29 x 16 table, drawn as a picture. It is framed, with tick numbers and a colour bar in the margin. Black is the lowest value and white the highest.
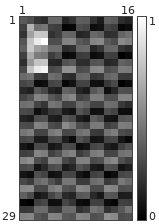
Horizontal stripes repeat 7 times down the table. The top left is the ninth with the highest average. On average the colour sits 30% of the way up the scale. In the top left lies a patch that is higher than the rest.
